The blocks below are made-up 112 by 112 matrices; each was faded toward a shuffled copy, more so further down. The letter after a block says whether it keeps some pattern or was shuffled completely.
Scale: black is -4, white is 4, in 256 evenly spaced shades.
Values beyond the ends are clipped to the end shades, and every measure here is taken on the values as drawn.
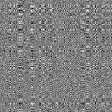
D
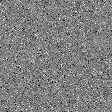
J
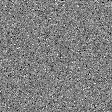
J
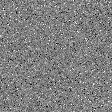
J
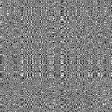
D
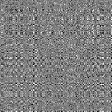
D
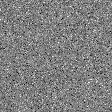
J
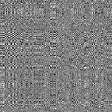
D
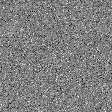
J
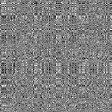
D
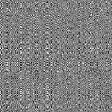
D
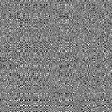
D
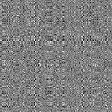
D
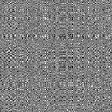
D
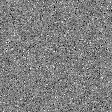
J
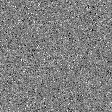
J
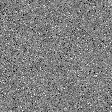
J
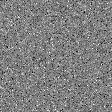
J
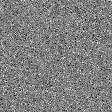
J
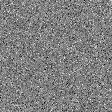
J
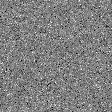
J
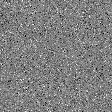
J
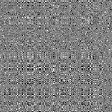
D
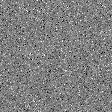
J
